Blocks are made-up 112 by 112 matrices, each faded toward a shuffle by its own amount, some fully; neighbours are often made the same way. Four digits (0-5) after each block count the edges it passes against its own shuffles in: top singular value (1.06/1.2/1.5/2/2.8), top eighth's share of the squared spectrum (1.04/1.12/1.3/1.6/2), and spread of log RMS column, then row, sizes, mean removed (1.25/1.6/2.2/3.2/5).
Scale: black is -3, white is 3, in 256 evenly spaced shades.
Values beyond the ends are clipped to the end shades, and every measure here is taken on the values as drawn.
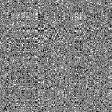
5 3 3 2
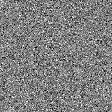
3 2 1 1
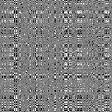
5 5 4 4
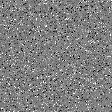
3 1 0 0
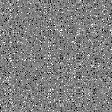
4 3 2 1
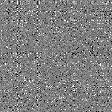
4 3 2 2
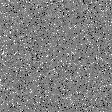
0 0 0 0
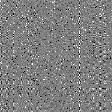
5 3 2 1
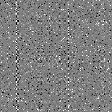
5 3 2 1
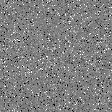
3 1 1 0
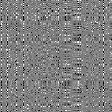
5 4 4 3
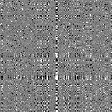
5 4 4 3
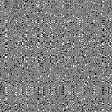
5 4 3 3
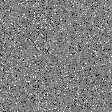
1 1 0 0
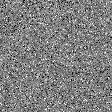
0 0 0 0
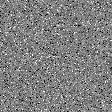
0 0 0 0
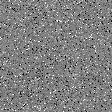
0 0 0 0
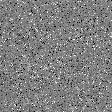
0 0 0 0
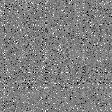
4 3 1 1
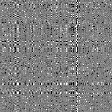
5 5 3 3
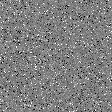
1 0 0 0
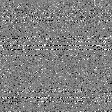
2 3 0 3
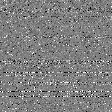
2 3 0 3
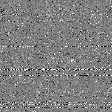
3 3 0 3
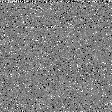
2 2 0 2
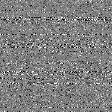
2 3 0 4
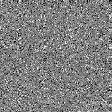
4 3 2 1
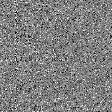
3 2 2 1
